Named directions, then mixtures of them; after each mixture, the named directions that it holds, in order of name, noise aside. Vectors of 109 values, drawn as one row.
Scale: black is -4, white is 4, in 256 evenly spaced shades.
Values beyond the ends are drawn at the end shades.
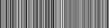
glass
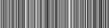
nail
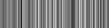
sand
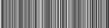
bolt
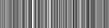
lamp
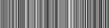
nail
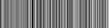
bolt, lamp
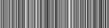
nail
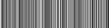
bolt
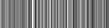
bolt, lamp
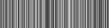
glass, nail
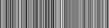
glass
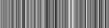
nail, sand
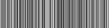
glass, nail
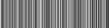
bolt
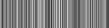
bolt, glass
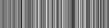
sand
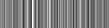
lamp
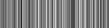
sand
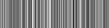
lamp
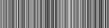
glass, nail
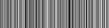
nail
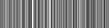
lamp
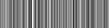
lamp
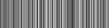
bolt, sand
